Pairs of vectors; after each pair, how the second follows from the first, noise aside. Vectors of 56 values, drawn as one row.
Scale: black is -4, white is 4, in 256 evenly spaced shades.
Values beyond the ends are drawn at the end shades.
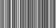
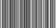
wrapped around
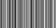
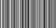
wrapped around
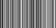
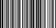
scaled up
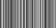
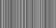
shrunk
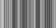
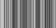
copied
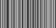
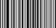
scaled up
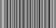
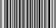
scaled up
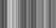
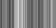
wrapped around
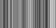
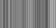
shrunk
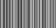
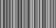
copied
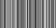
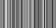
wrapped around
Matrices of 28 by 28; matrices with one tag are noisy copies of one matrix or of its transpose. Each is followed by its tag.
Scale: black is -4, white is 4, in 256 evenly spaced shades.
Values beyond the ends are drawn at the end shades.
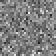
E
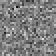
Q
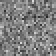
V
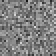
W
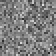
V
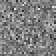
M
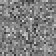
Q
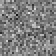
Q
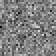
Q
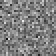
M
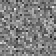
M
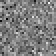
E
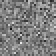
W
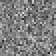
V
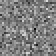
Q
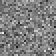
V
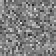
Q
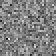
M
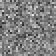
Q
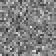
E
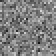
E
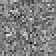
Q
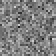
E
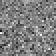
V
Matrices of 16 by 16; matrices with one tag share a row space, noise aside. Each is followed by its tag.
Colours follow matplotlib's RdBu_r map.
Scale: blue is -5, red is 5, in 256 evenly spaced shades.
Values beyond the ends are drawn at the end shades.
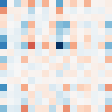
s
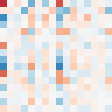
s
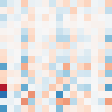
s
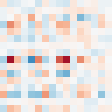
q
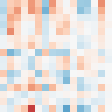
q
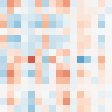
q
